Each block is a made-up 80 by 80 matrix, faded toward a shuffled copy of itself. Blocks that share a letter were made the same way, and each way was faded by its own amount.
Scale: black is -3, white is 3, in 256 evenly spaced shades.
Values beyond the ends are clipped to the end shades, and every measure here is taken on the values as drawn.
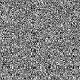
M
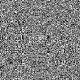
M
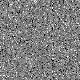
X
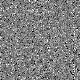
X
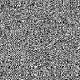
M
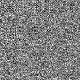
M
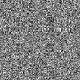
M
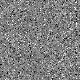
X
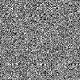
M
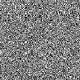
M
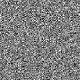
M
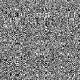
M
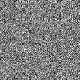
M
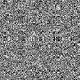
M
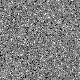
X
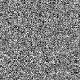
M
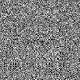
M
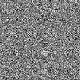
M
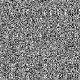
M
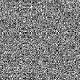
M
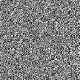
M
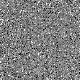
X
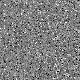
X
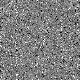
X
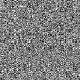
M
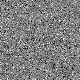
X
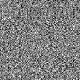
M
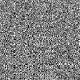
M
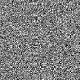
M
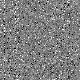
X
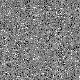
X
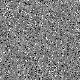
X
